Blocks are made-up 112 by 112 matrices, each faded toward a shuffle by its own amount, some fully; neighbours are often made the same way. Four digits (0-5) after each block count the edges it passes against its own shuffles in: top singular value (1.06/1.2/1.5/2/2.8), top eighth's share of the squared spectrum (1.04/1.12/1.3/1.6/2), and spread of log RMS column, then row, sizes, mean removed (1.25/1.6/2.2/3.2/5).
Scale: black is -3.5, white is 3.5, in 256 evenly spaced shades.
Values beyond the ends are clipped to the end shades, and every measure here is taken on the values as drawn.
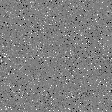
2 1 0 0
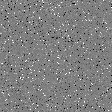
0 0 0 0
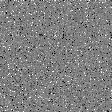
2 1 0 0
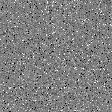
3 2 0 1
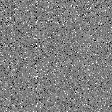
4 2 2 1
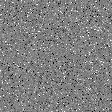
0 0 0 0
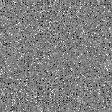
4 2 1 1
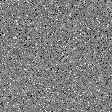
2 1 0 0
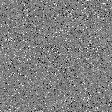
3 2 0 0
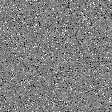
2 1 0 0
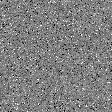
1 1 0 0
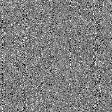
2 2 3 0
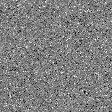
0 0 0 0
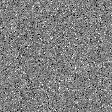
0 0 1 0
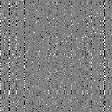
5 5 3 2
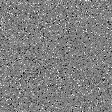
2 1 0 0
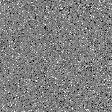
3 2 1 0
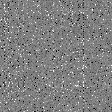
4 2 1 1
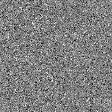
1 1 2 0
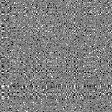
5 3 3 3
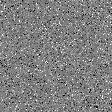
2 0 0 0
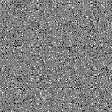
4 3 2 2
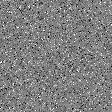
0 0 0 0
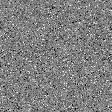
2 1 0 0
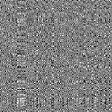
5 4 3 3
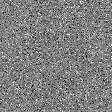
3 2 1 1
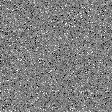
2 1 0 0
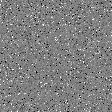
0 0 0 1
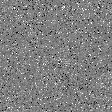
1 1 0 1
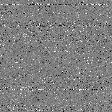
2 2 0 3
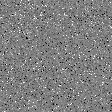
0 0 0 0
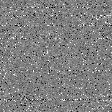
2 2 0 2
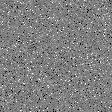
0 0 0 0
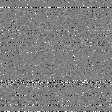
3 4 0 3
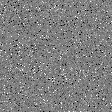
1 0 0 1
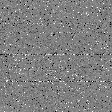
2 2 0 2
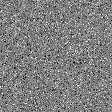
0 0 0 0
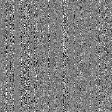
2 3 4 0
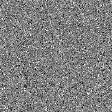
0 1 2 0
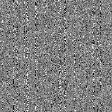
1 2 4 0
